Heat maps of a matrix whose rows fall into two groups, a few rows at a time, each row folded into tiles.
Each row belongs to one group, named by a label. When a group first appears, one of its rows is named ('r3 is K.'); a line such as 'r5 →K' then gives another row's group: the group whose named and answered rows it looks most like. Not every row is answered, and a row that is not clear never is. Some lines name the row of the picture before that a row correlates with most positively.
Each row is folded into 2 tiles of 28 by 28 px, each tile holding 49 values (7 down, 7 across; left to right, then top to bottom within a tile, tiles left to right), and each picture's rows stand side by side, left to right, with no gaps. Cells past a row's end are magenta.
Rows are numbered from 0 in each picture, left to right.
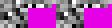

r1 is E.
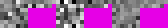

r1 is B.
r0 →E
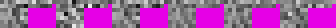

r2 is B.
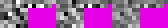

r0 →E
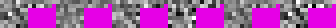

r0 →E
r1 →B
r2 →B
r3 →B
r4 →E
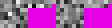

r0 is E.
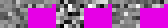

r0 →E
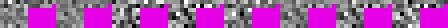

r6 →E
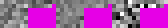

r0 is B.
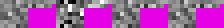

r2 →E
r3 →E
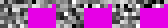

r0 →B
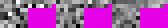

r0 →E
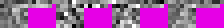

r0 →B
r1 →E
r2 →B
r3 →B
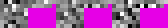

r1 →E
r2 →E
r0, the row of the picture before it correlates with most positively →0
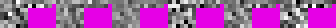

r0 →E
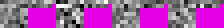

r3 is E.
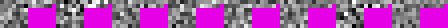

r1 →B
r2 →E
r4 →B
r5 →B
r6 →E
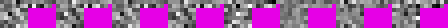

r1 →E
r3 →E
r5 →B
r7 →B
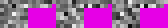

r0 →B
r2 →E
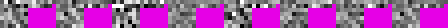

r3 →B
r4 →E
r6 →B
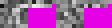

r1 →E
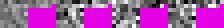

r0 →B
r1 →B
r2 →B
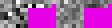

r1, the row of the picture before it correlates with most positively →2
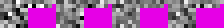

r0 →E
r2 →B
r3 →E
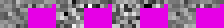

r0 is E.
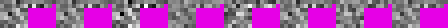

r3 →E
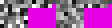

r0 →B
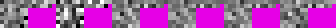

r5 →E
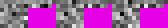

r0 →B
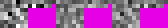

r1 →B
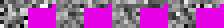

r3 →E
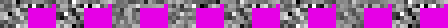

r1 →E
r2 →B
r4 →E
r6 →E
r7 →E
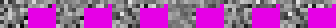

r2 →E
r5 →E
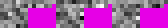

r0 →E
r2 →B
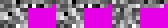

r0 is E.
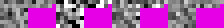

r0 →B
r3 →E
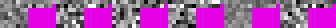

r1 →B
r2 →B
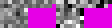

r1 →B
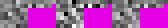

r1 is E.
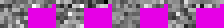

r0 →B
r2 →B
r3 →E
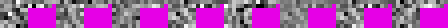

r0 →E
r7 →B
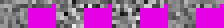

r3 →E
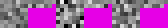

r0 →E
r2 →B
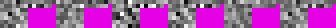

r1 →B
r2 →E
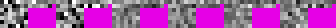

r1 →E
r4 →B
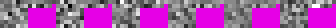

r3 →E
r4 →E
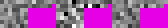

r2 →E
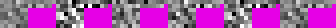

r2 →B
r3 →E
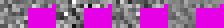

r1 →E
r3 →E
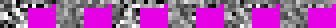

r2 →B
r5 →E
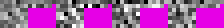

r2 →B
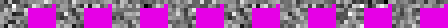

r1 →E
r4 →E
